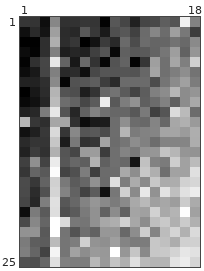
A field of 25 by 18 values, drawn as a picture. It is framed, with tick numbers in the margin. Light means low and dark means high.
Ninth with the lowest average: bottom right. Odd lines: column 4. Slope: up to the top left. Mirror symmetry: none.
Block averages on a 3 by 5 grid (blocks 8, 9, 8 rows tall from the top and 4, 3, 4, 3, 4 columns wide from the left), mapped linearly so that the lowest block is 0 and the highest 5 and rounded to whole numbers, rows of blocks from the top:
55442
34321
23210
